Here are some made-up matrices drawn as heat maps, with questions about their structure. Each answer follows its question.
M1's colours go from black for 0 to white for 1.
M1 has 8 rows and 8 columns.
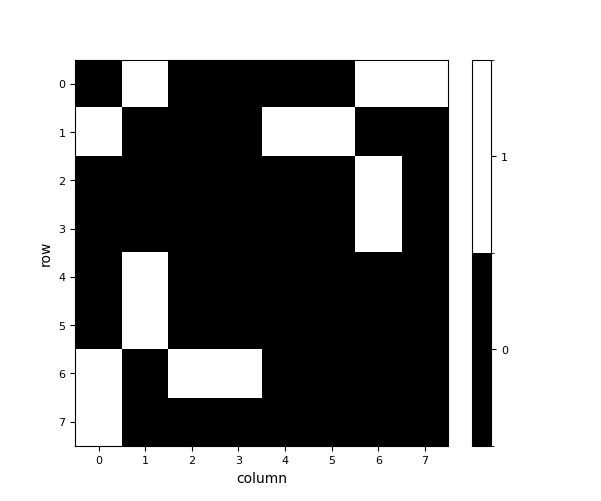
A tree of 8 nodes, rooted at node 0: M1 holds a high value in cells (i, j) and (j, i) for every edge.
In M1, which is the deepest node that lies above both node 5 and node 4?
1
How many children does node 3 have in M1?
0
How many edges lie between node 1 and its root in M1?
1
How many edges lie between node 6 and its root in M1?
1
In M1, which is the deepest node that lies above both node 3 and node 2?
6
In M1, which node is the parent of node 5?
1
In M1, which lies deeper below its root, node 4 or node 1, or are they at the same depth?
node 4
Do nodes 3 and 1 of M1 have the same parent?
no
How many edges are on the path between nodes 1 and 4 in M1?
1
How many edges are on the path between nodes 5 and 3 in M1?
4
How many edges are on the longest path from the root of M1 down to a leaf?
2
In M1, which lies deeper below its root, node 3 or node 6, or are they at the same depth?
node 3
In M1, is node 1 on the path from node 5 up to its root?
yes
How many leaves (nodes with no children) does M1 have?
5
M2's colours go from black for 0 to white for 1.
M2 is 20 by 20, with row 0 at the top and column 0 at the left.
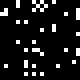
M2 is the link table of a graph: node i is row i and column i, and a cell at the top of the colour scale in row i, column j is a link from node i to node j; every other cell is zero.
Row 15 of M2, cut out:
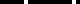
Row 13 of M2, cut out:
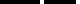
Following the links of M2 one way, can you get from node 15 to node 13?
yes
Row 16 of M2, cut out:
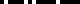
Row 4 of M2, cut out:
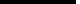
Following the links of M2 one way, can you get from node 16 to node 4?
yes
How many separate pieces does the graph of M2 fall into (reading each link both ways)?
2
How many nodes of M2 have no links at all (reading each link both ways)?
1
